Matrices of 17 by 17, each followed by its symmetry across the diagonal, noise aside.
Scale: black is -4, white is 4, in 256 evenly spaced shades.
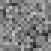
symmetric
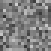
antisymmetric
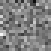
antisymmetric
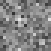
symmetric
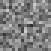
antisymmetric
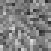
antisymmetric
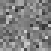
antisymmetric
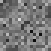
symmetric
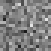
antisymmetric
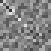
symmetric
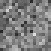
symmetric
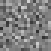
antisymmetric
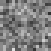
antisymmetric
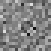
symmetric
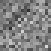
symmetric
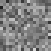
symmetric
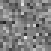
antisymmetric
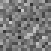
symmetric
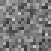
symmetric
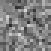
antisymmetric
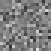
antisymmetric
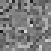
symmetric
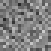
symmetric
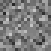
symmetric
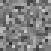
antisymmetric
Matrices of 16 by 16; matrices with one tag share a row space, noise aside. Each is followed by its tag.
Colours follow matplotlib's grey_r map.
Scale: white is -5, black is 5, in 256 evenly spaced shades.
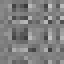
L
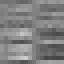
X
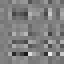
L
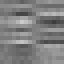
X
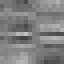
X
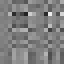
L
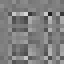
L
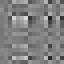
L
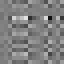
L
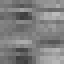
X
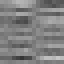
X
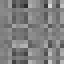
L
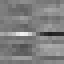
X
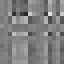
L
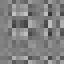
L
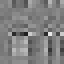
L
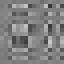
L
